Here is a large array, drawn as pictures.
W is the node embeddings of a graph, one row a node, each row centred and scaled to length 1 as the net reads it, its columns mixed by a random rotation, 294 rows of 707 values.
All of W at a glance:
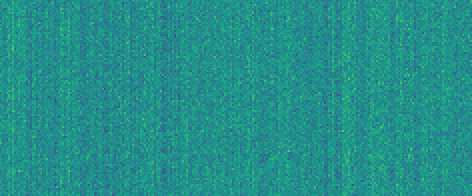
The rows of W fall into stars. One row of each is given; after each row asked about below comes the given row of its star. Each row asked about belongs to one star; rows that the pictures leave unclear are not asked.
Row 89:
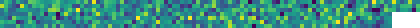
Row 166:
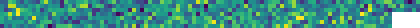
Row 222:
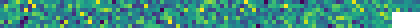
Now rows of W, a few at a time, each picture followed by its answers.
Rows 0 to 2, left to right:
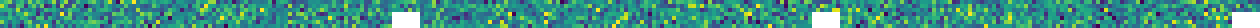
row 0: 89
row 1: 166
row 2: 222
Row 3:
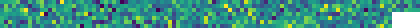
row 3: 222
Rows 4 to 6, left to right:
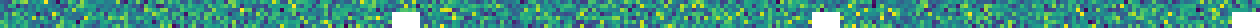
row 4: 166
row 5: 166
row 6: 166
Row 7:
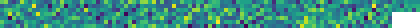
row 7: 89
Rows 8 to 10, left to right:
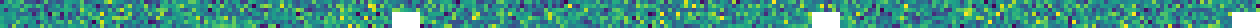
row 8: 166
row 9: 166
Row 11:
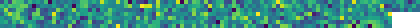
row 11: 166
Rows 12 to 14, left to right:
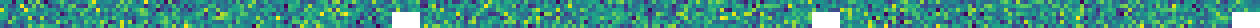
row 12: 89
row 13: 166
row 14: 222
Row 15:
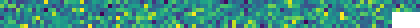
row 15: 166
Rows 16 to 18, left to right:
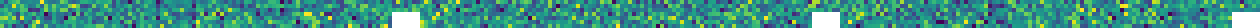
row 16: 222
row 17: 89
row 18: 222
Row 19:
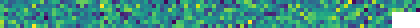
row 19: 89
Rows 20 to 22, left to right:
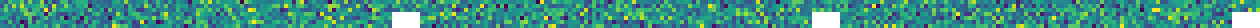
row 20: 222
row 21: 89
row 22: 89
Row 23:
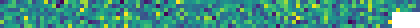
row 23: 166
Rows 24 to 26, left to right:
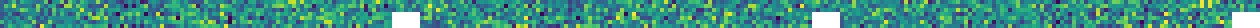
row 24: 166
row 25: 222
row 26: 166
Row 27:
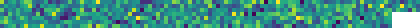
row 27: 166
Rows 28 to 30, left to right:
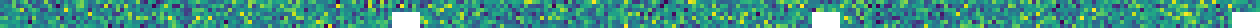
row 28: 166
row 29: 166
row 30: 89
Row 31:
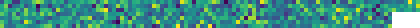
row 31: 89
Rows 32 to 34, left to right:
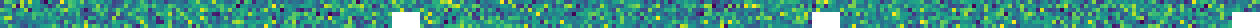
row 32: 222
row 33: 222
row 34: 166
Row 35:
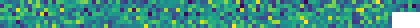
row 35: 222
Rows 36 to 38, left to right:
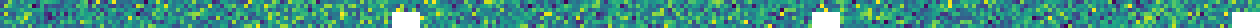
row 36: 166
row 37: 166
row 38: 89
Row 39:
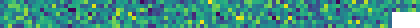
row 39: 222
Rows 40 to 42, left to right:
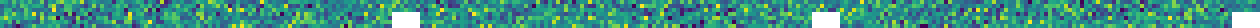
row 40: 222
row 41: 166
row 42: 222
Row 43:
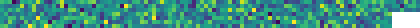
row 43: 89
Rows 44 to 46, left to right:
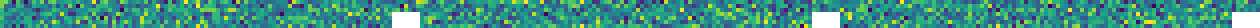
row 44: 89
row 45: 89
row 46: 222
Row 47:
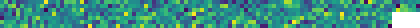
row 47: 166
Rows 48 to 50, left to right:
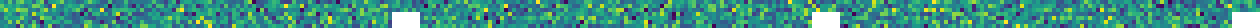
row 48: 222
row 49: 166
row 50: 89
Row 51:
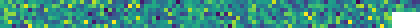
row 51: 222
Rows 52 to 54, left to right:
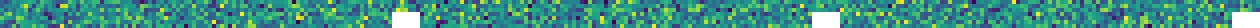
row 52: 166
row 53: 222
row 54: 222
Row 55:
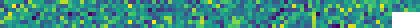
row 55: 222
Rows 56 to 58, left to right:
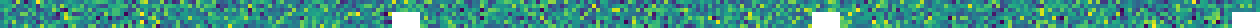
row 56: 89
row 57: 89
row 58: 222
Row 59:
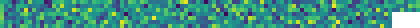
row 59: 89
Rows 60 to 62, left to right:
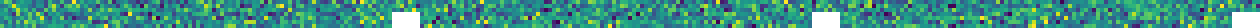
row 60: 222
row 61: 222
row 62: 166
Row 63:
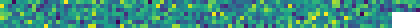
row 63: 89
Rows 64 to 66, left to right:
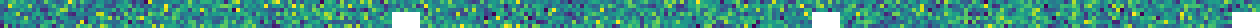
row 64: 166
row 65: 222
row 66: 166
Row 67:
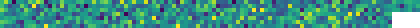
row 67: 89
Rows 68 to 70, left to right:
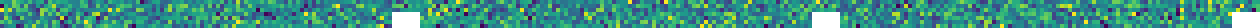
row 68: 222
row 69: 222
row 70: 166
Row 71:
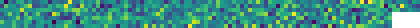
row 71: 166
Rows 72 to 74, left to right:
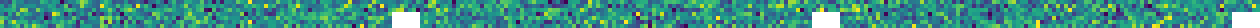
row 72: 166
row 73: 166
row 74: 222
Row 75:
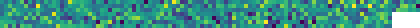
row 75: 166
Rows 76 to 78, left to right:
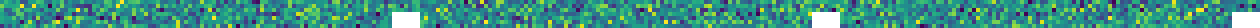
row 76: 89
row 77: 222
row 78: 89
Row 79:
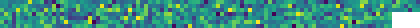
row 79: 222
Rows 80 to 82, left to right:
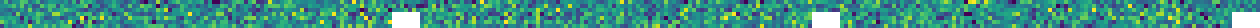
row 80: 166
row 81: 222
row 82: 89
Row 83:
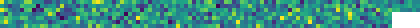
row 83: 89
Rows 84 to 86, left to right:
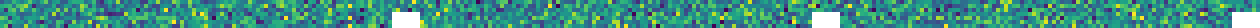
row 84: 166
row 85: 166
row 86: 166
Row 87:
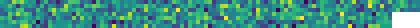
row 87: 166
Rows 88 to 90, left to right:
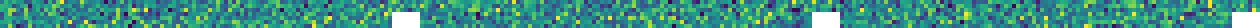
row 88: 222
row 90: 166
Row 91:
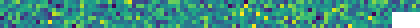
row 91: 166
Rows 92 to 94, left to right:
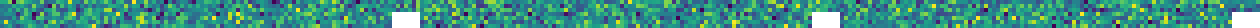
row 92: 89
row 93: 222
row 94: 166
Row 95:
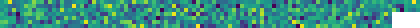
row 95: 89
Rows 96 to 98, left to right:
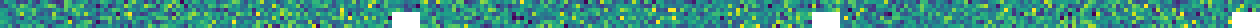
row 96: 166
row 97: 89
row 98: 166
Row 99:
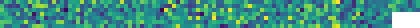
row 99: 89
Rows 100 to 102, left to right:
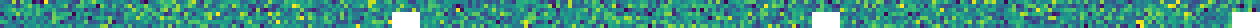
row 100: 166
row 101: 166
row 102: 89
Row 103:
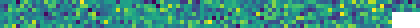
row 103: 166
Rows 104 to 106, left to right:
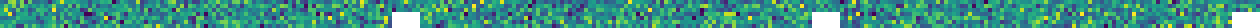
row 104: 222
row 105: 222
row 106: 166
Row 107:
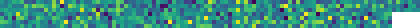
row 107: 222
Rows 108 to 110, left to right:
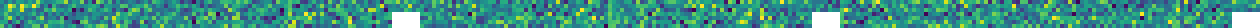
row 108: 222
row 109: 166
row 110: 89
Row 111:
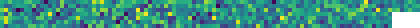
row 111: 89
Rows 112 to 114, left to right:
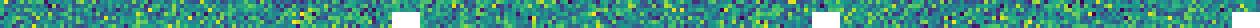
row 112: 89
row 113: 89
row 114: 222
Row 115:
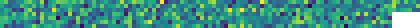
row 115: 89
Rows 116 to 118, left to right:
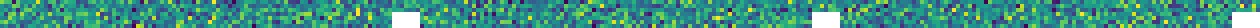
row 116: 89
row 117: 166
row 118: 166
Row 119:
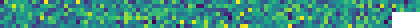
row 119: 166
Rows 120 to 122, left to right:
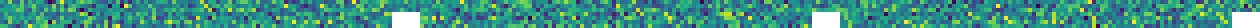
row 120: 222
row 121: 89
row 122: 222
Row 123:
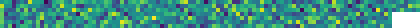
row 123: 89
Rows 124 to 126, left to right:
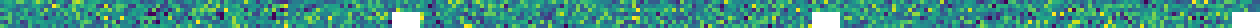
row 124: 222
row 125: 89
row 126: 222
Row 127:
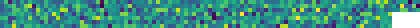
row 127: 166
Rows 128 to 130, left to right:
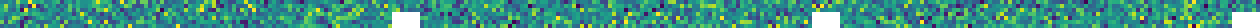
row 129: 166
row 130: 166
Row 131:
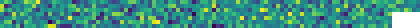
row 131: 89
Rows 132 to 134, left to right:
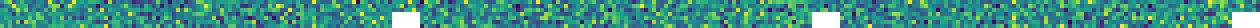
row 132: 222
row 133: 166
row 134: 166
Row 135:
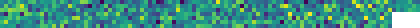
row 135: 222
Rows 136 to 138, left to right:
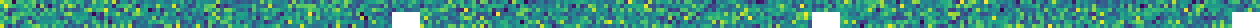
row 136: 89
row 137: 222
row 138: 89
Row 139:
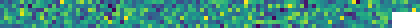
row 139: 222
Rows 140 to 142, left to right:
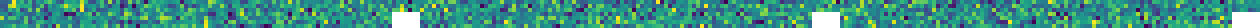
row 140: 166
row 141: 222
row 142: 222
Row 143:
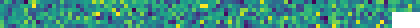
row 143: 89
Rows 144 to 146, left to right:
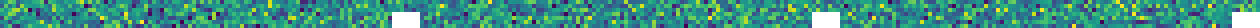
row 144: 222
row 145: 166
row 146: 166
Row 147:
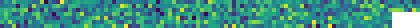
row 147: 222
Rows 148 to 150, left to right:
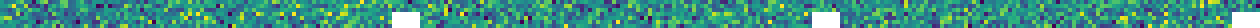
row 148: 166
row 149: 222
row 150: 166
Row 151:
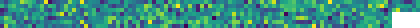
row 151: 166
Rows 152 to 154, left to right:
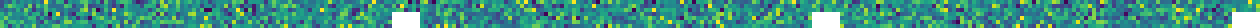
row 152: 166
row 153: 89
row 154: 89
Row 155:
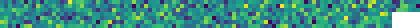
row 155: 166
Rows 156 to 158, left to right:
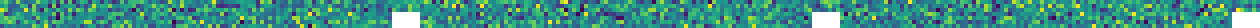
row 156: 89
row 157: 89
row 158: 166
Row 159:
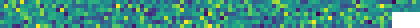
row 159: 222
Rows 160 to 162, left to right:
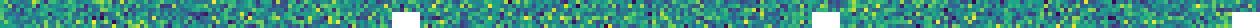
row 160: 89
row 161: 166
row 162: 222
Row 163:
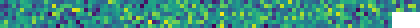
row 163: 166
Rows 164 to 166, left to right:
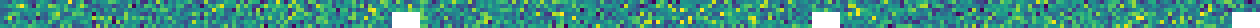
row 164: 166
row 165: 89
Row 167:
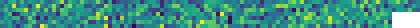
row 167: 222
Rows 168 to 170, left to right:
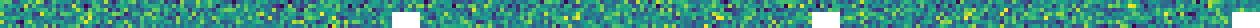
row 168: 89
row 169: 166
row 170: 166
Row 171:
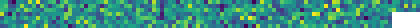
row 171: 89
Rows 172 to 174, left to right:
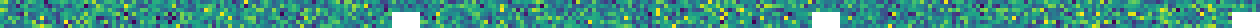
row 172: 89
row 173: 166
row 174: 166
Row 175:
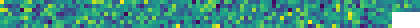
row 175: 89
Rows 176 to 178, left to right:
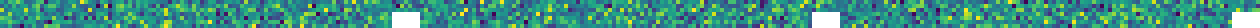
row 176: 222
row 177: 222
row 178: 166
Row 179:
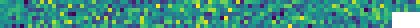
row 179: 222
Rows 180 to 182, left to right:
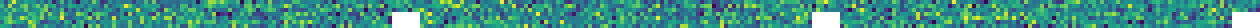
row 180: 222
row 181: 222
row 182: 166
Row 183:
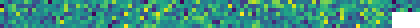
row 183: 166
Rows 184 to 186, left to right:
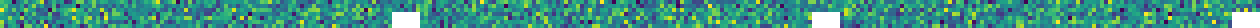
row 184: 89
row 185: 89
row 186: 222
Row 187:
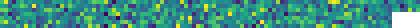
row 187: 89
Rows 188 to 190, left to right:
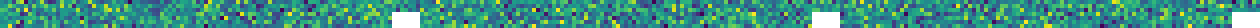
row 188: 222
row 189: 89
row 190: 166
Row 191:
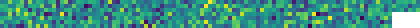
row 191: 222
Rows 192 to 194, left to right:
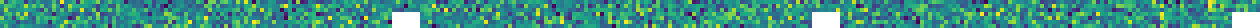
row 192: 222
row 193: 222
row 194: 166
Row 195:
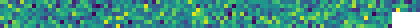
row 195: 166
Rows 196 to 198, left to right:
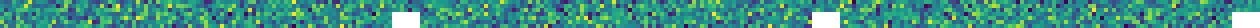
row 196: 166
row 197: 166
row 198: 89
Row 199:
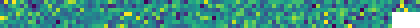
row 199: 166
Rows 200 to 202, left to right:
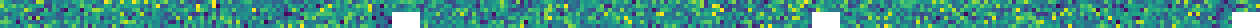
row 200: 89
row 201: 166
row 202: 89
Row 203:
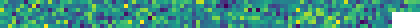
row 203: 89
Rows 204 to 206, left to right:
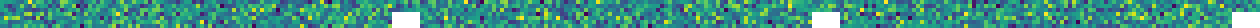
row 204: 89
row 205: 166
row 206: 166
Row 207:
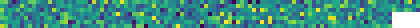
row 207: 89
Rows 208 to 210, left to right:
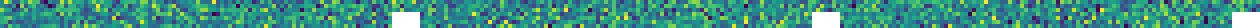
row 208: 89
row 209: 166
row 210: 89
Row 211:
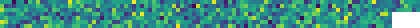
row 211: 89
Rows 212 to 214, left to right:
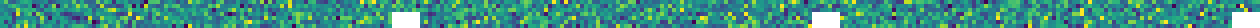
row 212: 166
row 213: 89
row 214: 166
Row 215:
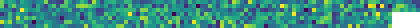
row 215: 166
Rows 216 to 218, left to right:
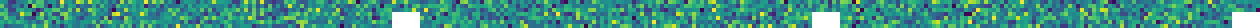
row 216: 89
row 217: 166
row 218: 89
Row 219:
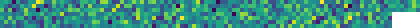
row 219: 89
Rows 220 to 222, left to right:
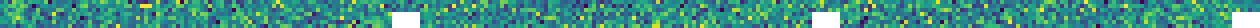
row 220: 166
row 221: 222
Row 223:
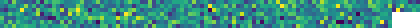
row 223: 166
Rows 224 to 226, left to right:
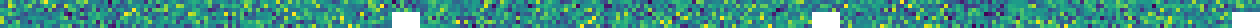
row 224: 166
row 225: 166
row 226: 222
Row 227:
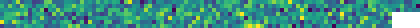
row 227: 166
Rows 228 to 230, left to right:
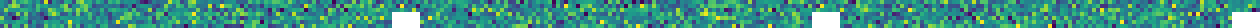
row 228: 166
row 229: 166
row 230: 89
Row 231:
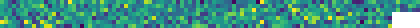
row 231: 89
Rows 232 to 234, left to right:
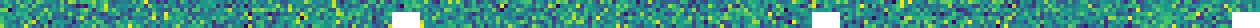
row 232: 89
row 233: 89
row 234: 89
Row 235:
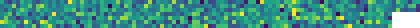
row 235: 166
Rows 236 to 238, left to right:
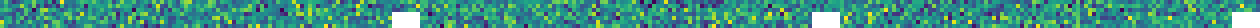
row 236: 89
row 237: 89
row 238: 222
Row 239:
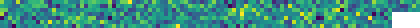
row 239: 89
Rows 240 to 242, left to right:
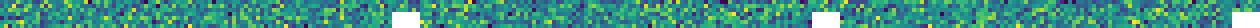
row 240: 166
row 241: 222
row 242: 89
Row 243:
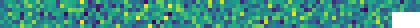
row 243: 166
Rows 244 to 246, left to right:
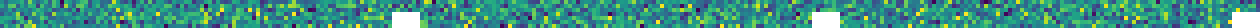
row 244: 166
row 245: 89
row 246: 166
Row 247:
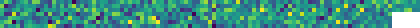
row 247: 89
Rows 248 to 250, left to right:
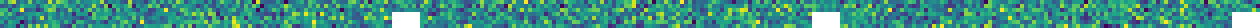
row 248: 222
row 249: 89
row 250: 166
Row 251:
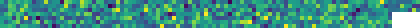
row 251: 166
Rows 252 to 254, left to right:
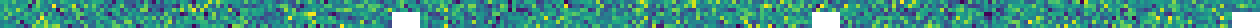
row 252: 222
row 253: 166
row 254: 222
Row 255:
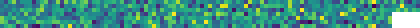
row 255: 166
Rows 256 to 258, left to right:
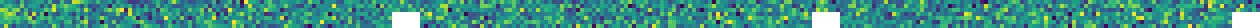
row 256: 222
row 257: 222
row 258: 166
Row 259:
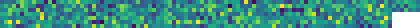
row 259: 222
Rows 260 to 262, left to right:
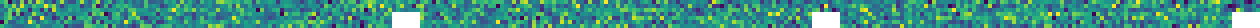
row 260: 222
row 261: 89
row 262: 166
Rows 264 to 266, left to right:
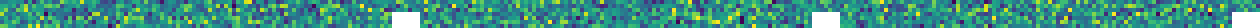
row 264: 222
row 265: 89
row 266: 222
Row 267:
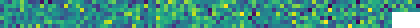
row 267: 166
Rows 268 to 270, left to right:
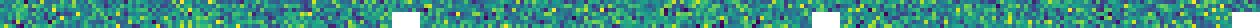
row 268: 222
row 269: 166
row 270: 222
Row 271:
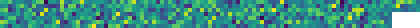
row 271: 89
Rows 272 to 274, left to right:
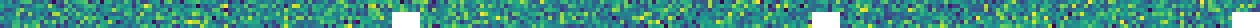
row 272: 166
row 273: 89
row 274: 166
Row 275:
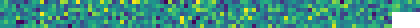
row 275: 89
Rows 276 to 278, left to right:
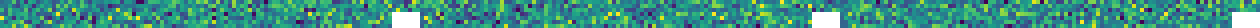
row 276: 166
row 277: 166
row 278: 166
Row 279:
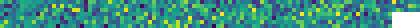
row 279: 89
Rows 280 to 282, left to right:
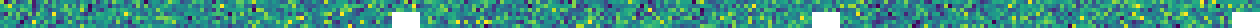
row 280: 166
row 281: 222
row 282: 166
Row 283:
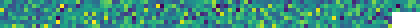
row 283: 89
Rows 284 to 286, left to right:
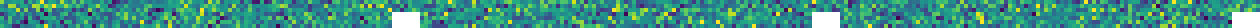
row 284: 222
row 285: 89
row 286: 89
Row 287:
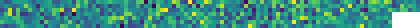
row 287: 166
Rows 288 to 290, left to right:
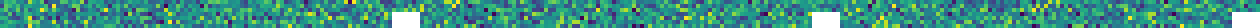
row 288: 222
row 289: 89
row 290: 222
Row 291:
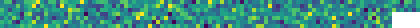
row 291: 89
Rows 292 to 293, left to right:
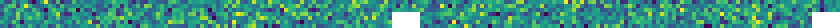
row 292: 166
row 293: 89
